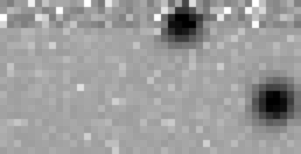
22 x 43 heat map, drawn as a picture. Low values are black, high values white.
Neither half mirrors the other. The bottom part is calmer, past a seam about 20% of the way down. Most values sit high, with a long tail of low ones. There are two dips.
